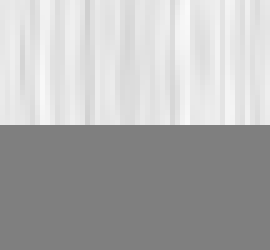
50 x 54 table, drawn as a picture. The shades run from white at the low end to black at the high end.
The table splits into 2 rows of 1 panel. Panel 1,1: very low, streaked downward, faint in contrast. Panel 2,1: middling, flat.
